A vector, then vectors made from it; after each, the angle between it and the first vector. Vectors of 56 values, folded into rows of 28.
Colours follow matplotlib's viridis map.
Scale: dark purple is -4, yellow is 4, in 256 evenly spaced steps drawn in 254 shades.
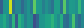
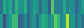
orthogonal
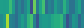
partly aligned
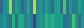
nearly parallel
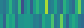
partly aligned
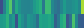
partly aligned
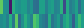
nearly opposite
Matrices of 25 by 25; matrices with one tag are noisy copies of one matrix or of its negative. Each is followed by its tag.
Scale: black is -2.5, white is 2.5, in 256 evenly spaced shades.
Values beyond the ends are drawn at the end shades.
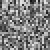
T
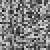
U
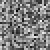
U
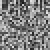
T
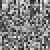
T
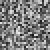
U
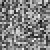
U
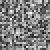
U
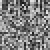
T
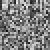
T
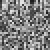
T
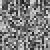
T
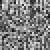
T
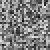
U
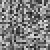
U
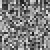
T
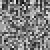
T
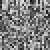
T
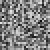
U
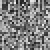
T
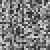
U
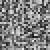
U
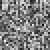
T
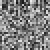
T
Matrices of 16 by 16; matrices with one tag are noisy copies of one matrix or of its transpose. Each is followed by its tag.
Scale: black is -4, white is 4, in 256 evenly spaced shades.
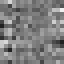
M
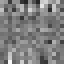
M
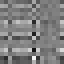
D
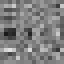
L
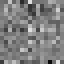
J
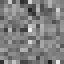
J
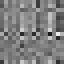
D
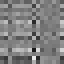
D
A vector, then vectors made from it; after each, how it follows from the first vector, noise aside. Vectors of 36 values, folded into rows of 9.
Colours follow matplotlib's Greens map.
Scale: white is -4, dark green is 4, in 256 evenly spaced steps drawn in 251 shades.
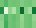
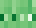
reversed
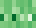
reversed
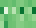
copied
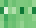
copied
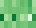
reversed
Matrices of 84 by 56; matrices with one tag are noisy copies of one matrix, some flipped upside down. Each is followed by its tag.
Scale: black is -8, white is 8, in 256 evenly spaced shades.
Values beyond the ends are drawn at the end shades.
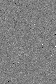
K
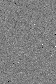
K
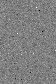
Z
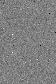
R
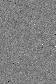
K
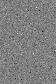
Z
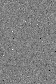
R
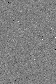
K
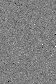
K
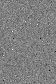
R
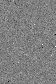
K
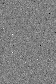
R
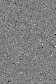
K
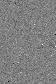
K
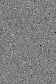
R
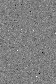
Z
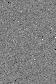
K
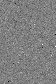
K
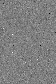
R
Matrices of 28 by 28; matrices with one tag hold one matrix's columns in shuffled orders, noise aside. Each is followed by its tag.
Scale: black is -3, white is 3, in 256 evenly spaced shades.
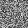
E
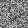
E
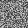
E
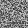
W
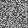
E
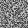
W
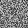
W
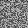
E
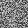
W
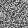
W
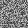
W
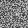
E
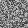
W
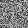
E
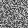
W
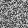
W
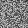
E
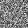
W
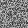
W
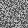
W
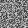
E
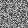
E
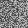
E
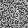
W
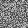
E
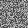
E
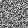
W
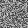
E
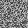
W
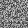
W
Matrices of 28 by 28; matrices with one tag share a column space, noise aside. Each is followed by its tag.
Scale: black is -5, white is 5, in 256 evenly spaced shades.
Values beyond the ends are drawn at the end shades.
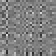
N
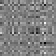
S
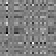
S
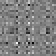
S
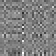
N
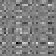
S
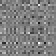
S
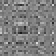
S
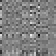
N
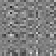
N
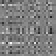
S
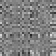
N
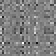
S
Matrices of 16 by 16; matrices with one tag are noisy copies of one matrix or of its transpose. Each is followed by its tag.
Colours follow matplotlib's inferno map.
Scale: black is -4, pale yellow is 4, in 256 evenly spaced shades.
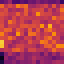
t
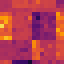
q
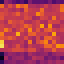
t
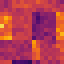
q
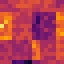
q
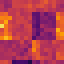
q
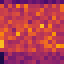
t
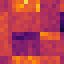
q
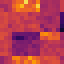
q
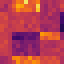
q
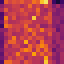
t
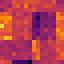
q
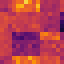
q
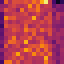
t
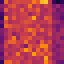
t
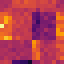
q
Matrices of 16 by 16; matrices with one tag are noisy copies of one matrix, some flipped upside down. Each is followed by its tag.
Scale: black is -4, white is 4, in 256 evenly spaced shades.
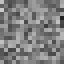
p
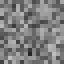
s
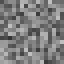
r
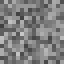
s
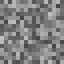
s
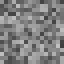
p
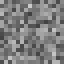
s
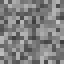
s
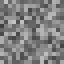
s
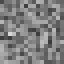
r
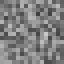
r
